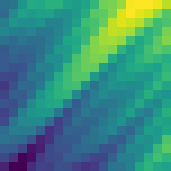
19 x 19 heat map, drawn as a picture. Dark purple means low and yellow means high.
Ninth with the highest average: top right. Ninth with the lowest average: bottom left. Grain: diagonal, up to the right. Slope: up to the top right.
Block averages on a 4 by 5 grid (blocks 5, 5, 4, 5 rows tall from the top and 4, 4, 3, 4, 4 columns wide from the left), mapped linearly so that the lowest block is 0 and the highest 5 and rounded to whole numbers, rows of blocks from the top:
22355 | 12433 | 12122 | 00113
